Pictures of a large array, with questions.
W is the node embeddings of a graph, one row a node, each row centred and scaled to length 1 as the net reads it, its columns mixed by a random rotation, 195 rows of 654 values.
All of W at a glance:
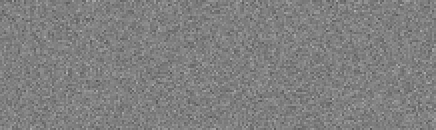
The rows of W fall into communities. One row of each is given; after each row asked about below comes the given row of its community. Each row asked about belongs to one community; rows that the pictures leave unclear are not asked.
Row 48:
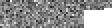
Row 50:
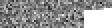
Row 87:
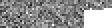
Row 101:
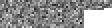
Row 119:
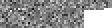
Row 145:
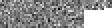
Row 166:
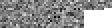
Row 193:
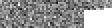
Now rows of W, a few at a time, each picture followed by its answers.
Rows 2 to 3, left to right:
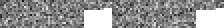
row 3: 166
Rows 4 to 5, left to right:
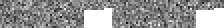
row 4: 145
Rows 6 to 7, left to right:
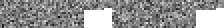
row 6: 145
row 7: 166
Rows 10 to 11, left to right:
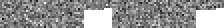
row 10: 166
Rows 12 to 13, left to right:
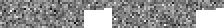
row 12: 145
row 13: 87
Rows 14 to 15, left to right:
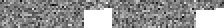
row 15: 87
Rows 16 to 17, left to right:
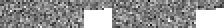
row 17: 166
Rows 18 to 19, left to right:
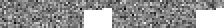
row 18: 166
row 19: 193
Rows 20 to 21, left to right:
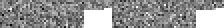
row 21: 50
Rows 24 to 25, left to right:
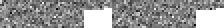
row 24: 193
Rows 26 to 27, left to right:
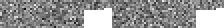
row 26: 145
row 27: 119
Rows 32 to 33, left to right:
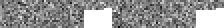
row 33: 50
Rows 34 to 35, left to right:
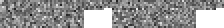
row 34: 193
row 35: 193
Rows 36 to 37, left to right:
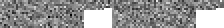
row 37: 101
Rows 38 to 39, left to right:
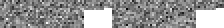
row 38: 193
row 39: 166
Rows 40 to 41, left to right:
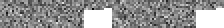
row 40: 48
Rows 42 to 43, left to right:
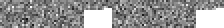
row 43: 50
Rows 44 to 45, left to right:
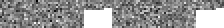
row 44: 166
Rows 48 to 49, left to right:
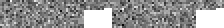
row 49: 87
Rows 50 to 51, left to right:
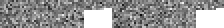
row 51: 119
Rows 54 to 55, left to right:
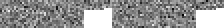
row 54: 119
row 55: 48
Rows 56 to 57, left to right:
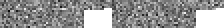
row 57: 50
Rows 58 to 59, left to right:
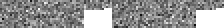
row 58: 119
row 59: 50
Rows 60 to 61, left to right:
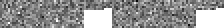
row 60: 101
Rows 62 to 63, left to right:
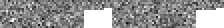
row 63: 87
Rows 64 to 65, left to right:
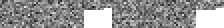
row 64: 193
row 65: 87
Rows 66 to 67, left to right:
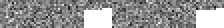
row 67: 48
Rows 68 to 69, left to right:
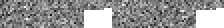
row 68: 145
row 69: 145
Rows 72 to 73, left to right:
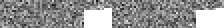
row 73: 50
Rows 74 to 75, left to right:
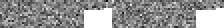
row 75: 193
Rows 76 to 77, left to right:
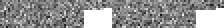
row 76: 50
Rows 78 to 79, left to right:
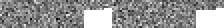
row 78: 48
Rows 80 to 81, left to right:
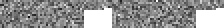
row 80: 145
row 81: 101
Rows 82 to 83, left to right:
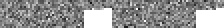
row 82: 50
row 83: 193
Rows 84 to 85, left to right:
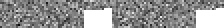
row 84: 48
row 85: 166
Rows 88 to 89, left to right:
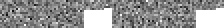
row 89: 48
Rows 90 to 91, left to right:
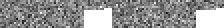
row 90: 119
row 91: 50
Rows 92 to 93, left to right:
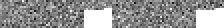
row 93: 166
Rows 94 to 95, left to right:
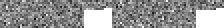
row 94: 101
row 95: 101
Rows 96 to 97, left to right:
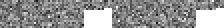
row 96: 166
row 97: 50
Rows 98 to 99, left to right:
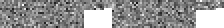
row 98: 193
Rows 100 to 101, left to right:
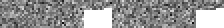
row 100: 87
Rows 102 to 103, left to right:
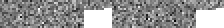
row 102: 119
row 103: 101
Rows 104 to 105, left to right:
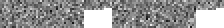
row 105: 119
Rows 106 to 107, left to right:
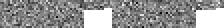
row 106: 48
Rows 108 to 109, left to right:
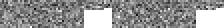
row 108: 101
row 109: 101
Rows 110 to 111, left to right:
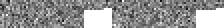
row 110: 101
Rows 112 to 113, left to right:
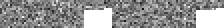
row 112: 119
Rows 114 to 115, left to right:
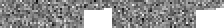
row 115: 50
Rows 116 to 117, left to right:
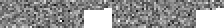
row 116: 101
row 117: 50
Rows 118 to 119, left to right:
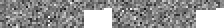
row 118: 166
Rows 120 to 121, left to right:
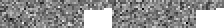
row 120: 87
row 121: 145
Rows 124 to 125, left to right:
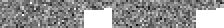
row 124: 87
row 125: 119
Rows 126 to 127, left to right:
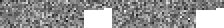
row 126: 50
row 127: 101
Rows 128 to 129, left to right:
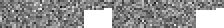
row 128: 145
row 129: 119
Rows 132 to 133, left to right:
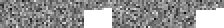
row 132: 50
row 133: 119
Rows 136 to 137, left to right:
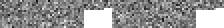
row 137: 166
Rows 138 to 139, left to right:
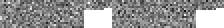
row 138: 166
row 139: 48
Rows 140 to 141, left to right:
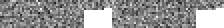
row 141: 193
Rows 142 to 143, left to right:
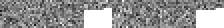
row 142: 87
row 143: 101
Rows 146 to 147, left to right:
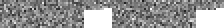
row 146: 50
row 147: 119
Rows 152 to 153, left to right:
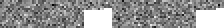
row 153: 119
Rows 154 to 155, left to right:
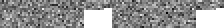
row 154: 101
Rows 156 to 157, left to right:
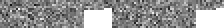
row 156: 119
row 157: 119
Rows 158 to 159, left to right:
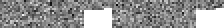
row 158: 87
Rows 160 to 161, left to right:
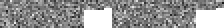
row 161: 101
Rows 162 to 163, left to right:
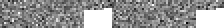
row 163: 145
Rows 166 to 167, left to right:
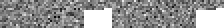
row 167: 101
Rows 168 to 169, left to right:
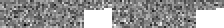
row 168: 119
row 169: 50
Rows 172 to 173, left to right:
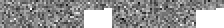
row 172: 166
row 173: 87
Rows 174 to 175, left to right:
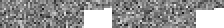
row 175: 166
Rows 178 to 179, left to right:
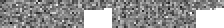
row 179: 193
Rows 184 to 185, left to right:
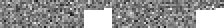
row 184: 166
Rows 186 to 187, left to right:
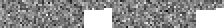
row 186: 101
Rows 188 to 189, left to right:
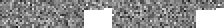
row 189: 48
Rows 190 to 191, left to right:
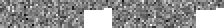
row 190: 101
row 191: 119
